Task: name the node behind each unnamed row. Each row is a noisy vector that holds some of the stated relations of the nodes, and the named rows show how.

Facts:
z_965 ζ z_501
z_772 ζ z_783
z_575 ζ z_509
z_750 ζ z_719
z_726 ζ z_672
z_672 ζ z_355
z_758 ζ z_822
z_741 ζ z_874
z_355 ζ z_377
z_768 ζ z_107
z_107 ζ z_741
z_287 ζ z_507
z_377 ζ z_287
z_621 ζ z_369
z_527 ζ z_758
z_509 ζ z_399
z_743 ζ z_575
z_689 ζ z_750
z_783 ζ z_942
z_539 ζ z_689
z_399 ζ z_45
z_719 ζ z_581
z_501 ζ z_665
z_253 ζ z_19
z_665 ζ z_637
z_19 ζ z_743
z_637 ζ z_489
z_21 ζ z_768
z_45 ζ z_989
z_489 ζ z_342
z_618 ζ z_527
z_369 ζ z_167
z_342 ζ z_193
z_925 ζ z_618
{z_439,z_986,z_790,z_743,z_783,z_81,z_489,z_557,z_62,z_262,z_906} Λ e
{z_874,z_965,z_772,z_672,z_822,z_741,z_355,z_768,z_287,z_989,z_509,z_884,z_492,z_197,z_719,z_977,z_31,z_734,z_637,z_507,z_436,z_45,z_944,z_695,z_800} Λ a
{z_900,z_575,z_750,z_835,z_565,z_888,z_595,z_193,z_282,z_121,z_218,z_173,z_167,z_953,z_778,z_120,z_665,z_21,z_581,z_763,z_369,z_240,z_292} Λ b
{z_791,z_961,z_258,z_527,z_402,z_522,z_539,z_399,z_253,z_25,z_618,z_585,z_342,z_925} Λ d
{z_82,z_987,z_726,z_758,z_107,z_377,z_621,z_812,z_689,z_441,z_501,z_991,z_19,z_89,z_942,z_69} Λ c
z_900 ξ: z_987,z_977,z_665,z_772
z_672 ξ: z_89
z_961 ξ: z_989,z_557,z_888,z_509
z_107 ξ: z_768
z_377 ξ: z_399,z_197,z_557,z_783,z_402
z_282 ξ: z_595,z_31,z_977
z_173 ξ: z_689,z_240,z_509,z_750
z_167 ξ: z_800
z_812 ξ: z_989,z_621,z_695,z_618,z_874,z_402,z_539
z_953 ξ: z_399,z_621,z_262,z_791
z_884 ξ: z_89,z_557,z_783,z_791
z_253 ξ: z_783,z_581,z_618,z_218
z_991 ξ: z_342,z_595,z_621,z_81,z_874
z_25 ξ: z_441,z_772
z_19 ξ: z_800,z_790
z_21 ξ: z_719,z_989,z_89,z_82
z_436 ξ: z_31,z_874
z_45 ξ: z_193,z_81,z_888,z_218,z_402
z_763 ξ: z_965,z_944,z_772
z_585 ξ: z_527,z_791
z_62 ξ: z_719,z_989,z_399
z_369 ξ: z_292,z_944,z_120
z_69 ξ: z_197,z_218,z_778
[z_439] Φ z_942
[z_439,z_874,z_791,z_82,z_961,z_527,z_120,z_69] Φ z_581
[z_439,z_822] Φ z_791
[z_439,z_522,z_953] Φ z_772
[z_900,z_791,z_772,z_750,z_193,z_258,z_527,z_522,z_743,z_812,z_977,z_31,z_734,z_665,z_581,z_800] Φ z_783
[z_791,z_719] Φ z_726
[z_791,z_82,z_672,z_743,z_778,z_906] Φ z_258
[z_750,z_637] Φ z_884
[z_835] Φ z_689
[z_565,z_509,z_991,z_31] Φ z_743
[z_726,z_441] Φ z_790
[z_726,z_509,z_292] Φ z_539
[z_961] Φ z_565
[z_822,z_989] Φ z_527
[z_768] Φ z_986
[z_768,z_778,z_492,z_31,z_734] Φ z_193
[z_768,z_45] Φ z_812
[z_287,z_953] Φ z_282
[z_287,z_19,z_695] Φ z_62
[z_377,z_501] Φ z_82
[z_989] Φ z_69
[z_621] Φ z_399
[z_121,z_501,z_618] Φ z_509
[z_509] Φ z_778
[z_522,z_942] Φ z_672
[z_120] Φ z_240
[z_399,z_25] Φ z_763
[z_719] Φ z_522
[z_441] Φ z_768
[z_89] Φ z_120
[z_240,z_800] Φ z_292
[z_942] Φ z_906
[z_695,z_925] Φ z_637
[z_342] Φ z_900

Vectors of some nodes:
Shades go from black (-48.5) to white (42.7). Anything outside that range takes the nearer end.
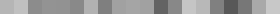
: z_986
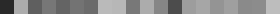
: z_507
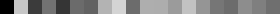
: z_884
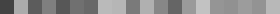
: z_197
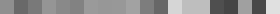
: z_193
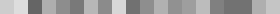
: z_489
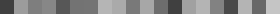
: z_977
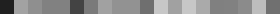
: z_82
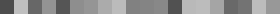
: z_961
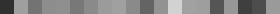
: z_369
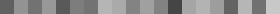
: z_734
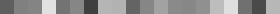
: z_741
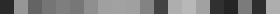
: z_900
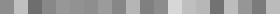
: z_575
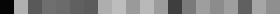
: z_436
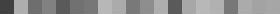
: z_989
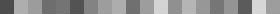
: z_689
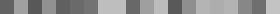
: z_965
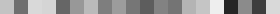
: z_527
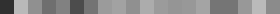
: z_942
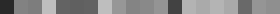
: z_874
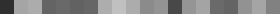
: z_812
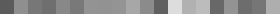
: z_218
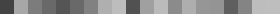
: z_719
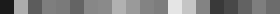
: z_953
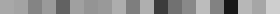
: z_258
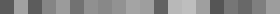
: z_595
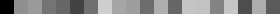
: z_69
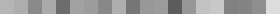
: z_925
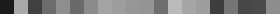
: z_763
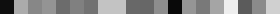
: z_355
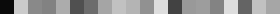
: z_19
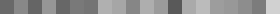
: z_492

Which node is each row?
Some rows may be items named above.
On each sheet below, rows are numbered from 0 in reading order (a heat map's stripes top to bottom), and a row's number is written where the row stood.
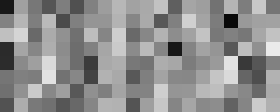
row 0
z_991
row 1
z_791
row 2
z_489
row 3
z_800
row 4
z_107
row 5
z_741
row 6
z_758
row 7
z_719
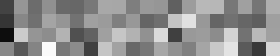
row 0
z_822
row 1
z_120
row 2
z_19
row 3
z_768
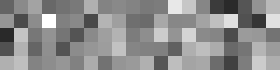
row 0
z_750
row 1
z_768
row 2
z_89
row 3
z_961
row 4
z_906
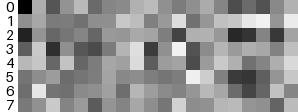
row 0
z_167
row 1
z_509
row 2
z_900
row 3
z_637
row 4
z_342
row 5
z_750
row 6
z_62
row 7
z_758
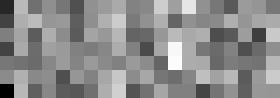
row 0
z_89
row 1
z_726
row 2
z_665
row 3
z_21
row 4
z_778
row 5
z_253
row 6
z_672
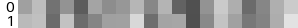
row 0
z_402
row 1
z_342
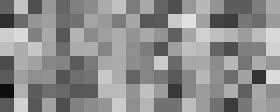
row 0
z_25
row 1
z_581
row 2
z_399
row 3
z_783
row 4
z_621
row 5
z_772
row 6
z_436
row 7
z_585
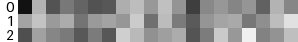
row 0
z_436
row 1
z_539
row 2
z_45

